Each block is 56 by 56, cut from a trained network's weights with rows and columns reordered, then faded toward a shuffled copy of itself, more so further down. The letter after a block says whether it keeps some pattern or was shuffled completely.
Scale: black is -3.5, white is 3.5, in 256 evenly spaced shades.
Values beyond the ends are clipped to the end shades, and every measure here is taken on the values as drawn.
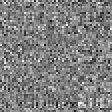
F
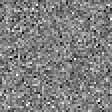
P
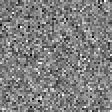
P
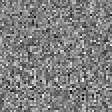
F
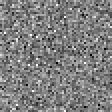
P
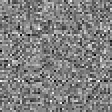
F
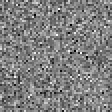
P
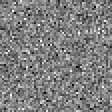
P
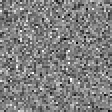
P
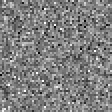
P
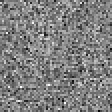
P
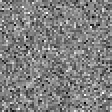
P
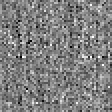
F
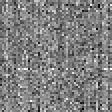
F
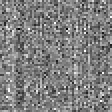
F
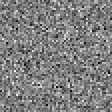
P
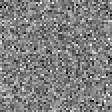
P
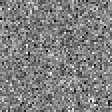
P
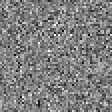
F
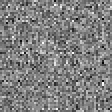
F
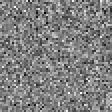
F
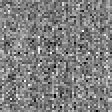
F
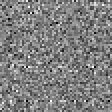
F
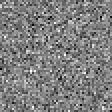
P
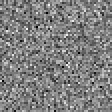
P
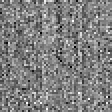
F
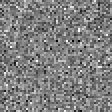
F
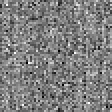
F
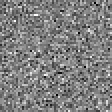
P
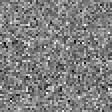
F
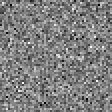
P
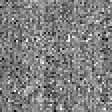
F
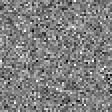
P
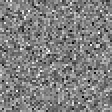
P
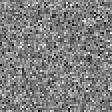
P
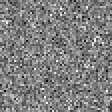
P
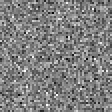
P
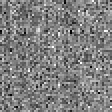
F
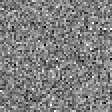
P
